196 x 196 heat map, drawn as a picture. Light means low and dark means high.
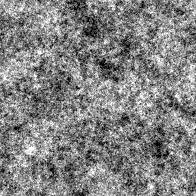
The field is mottled with small blotches. Overall the values sit about 50% of the way up the scale. The ninth with the highest average is the top middle. No regular stripes run through it. The halves do not mirror each other.
